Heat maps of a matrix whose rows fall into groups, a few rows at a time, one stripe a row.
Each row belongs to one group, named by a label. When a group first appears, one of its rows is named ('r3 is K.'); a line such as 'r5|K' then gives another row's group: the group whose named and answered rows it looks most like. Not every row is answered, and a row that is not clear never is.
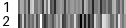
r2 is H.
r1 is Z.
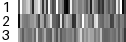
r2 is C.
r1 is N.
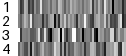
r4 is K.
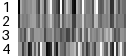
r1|C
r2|C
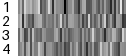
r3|K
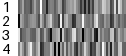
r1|H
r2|C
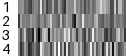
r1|H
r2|C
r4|K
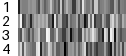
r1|C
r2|K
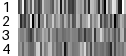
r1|K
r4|N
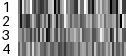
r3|H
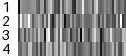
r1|C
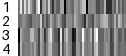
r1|N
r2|H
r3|C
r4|C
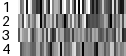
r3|N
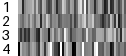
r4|C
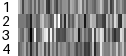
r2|K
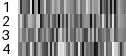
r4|Z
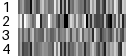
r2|N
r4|K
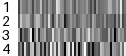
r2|N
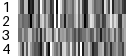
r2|K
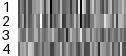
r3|N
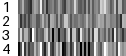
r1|H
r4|H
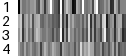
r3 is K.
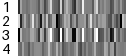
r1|C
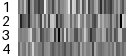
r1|Z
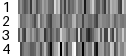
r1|K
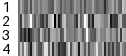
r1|K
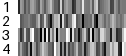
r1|C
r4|K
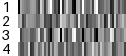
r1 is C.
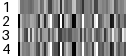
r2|C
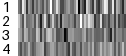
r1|H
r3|N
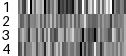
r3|Z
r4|H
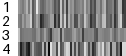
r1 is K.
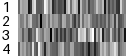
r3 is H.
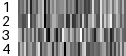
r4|N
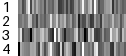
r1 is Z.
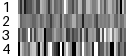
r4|C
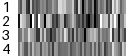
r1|Z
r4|K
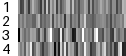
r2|N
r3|C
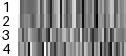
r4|Z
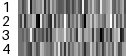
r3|Z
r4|K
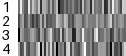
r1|K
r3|C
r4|N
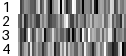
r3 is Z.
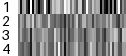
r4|K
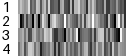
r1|N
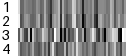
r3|K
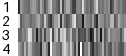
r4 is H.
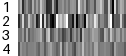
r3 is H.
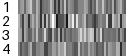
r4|Z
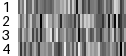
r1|Z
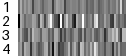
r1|N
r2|C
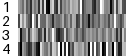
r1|H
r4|K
